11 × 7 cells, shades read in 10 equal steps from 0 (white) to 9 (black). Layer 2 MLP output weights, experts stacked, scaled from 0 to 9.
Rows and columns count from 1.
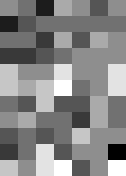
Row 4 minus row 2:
-1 1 1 0 -1 -1 -1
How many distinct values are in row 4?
4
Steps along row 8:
down up same up down up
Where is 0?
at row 6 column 4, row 11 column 4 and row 11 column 7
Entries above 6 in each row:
1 1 1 2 0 0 0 1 0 2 0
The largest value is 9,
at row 10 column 7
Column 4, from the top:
3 5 3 5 1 0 6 5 5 6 0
